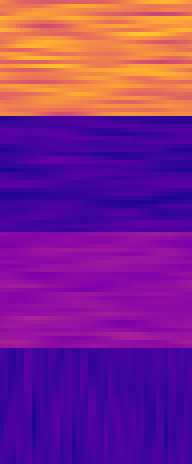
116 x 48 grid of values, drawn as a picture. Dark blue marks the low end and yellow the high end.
It is made of 4 by 1 panels. Panel 1,1: high, streaked across. Panel 2,1: very low, streaked across, faint in contrast. Panel 3,1: low, streaked across, faint in contrast. Panel 4,1: very low, streaked downward, faint in contrast.
